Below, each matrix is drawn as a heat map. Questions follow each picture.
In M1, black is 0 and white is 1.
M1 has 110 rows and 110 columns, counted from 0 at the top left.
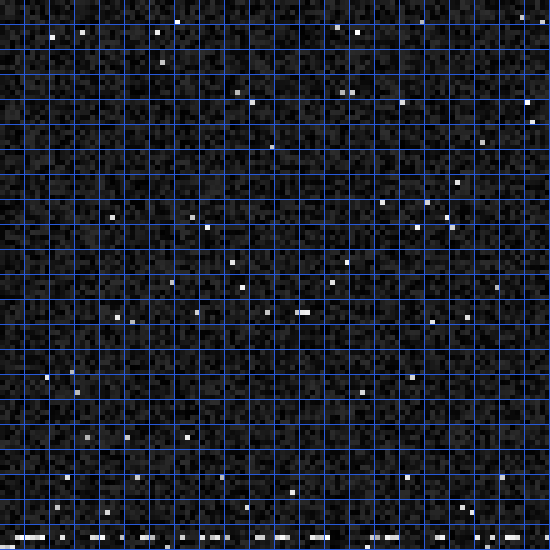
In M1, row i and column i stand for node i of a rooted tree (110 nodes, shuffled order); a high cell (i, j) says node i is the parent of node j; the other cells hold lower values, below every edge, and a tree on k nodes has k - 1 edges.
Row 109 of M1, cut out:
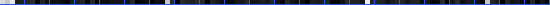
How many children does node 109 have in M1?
6
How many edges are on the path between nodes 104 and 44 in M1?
4
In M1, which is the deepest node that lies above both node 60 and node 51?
107
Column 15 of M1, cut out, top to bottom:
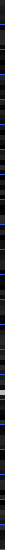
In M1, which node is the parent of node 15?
78
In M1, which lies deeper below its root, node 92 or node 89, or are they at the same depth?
the same depth
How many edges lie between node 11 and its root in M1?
2
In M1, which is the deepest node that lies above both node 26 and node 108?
107
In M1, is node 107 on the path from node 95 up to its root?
yes
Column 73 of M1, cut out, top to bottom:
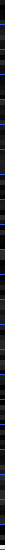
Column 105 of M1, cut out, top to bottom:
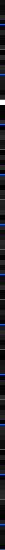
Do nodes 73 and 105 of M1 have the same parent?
no
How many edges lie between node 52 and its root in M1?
1
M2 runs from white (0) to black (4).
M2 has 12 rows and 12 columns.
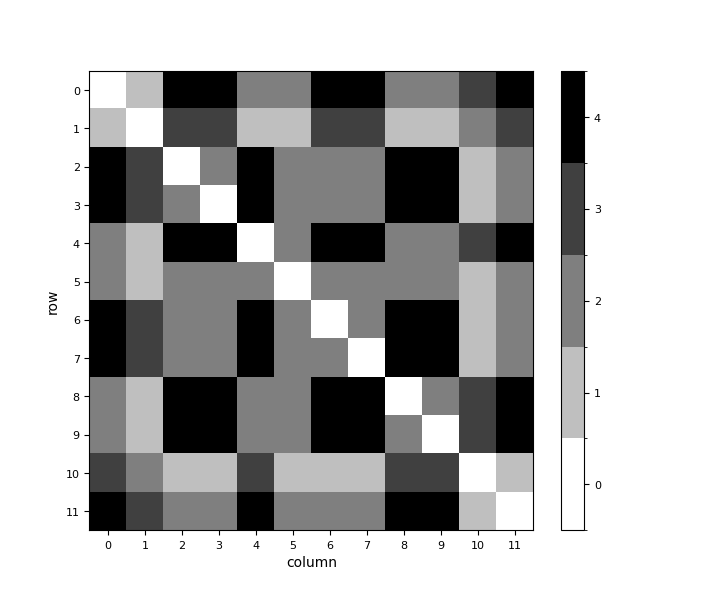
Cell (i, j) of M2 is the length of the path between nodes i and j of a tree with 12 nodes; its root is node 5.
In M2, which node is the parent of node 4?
1
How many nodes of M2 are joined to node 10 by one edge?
6
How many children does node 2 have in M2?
0
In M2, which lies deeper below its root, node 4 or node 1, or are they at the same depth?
node 4
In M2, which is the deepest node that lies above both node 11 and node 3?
10
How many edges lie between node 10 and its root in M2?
1
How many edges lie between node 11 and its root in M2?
2
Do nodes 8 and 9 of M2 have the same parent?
yes
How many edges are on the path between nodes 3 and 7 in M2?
2
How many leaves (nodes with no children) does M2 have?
9
